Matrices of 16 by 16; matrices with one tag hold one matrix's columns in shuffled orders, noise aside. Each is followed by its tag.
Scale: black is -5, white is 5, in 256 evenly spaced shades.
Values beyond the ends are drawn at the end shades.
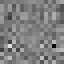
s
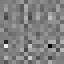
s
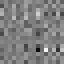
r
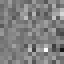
r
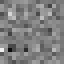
r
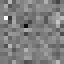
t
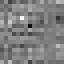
t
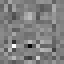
s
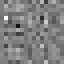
t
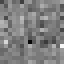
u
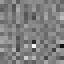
s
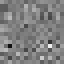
s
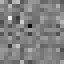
t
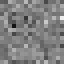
t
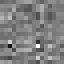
s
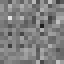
t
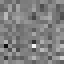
s
